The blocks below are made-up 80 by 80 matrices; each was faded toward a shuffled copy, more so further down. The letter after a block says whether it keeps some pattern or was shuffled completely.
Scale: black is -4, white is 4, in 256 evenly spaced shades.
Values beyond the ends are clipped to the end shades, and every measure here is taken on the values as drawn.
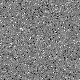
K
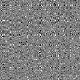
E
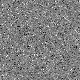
K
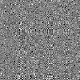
E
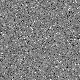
K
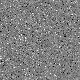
K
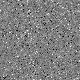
K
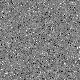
K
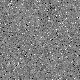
K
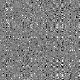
E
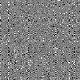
E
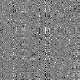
E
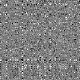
E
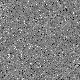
K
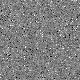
K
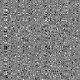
E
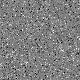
K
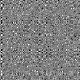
E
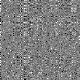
E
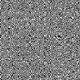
E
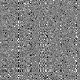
E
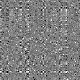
E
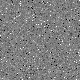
K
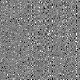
E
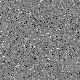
K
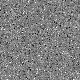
K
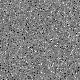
K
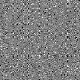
E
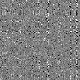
E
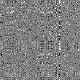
E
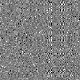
E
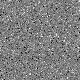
K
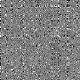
E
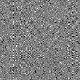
E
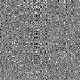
E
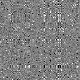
E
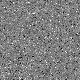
K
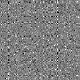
E
